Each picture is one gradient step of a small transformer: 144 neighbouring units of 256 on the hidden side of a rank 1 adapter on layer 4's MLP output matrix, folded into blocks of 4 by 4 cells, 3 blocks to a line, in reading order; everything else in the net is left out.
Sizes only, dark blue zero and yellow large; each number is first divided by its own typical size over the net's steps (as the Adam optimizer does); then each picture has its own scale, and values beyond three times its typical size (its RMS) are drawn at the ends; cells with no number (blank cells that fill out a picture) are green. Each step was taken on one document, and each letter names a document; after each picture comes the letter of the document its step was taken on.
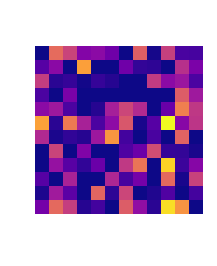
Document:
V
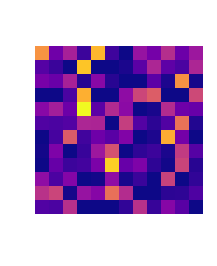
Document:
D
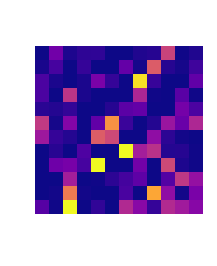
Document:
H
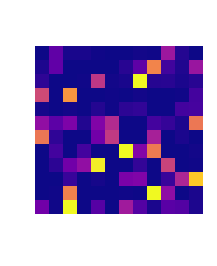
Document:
H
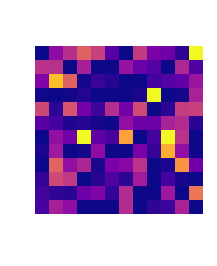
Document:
D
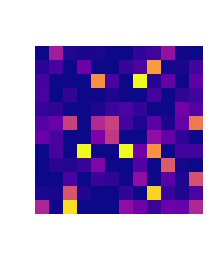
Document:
H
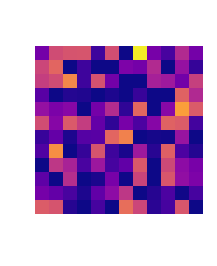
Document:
V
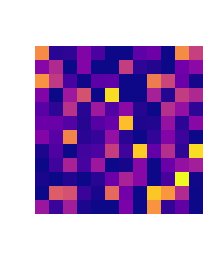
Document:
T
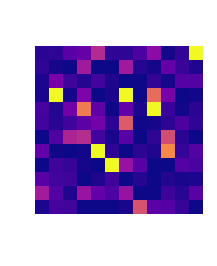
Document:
D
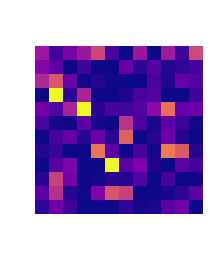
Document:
D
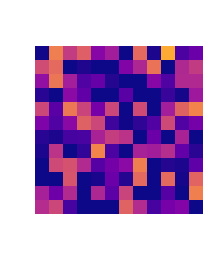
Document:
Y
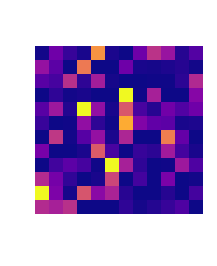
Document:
D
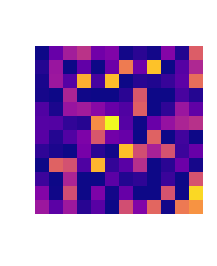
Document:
V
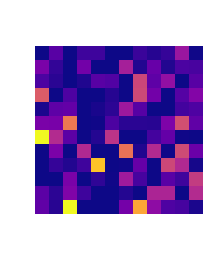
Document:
H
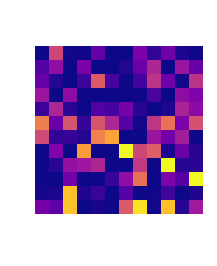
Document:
H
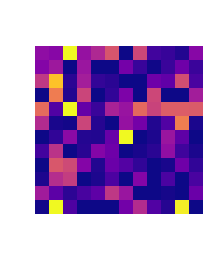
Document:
D
